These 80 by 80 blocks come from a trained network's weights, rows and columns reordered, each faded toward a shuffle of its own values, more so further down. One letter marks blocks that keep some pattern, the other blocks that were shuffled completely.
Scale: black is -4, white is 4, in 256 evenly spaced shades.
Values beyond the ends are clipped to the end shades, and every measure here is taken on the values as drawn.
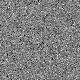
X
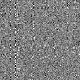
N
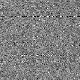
N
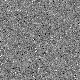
X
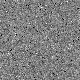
X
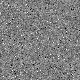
X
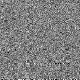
N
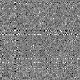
N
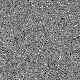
X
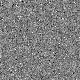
X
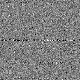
N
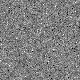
X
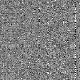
N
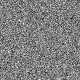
X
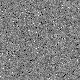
X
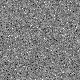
X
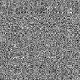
N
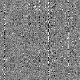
N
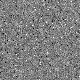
X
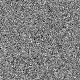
X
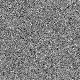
X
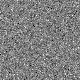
X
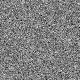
X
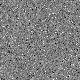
X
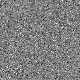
X
